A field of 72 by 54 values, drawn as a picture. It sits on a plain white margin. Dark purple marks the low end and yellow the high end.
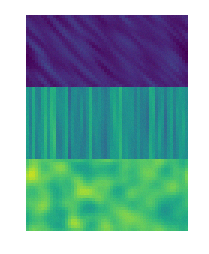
It is made of 3 by 1 panels. Panel 1,1: very low, slanting down to the right, faint in contrast. Panel 2,1: middling, streaked downward. Panel 3,1: high, blotchy.
